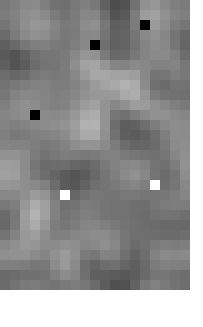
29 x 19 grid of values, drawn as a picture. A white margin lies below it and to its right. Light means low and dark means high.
The bottom right is the calmest part. Five lone cells stand out: three far higher and two far lower than their neighbours. No row or column stands out. The distribution is heavy-tailed on both sides. The halves do not mirror each other. No overall slope runs across the table. On average the colour sits 50% of the way up the scale.
